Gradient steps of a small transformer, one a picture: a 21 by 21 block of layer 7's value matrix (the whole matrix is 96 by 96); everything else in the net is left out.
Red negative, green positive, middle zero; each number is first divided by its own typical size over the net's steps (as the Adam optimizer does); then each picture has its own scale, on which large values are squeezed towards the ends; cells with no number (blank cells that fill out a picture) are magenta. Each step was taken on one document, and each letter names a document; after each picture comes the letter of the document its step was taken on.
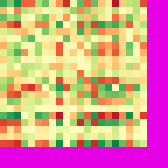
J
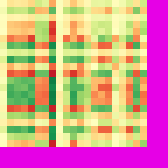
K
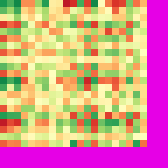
J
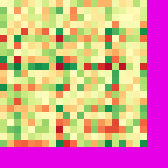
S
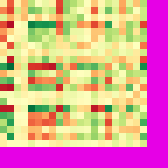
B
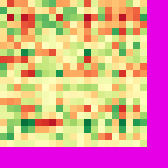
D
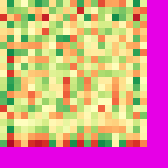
S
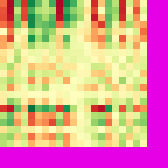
B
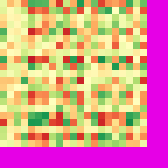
S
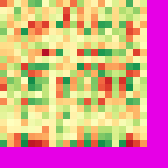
S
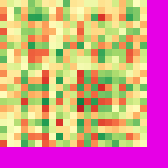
S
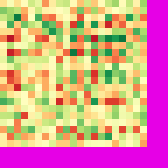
J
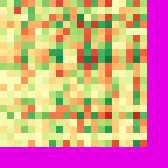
J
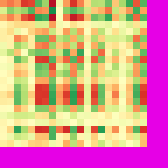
K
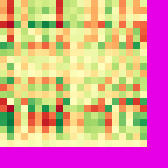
B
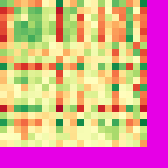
B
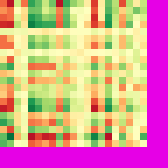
B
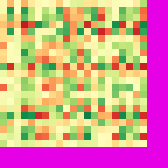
D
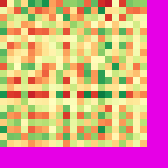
S
